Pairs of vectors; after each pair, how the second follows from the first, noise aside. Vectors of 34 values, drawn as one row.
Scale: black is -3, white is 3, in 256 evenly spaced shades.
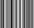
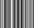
negated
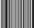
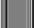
partly zeroed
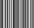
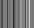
partly zeroed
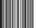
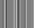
partly zeroed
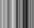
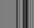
partly zeroed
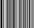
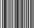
negated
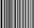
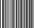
negated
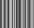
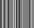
partly zeroed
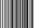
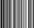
negated
